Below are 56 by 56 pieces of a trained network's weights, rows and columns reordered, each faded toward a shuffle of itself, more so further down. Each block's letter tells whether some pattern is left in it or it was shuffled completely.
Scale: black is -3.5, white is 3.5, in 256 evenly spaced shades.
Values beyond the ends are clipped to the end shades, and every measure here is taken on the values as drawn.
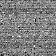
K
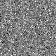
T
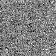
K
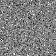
K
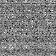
K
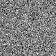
T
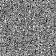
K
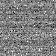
K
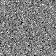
T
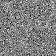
T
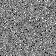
T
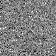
K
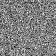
T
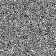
T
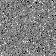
T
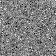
T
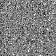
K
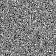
T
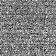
K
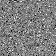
K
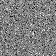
T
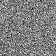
T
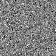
T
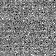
K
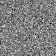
T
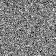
T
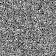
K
